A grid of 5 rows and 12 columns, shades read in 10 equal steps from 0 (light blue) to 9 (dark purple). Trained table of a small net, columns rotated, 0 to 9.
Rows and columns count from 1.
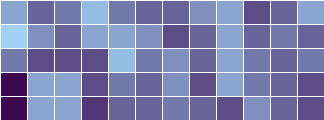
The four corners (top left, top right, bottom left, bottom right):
2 2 9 6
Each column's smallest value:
0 2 2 1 1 3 3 3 2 3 4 2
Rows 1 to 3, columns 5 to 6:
4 5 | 2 3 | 1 4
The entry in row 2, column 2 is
3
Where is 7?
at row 5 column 4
